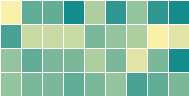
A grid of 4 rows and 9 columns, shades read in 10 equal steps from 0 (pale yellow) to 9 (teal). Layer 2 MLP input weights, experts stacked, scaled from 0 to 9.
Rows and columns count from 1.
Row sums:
53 26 43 47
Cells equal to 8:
2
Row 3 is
4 6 5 5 3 5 1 5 9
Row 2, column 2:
2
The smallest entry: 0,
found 2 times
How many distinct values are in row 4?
4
